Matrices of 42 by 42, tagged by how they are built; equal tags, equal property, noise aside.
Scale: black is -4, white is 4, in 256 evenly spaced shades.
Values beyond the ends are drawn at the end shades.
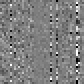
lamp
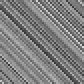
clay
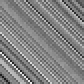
clay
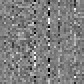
lamp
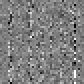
lamp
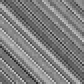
clay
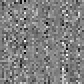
lamp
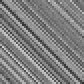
clay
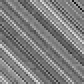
clay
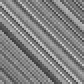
clay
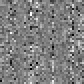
lamp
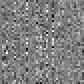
lamp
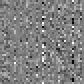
lamp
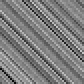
clay
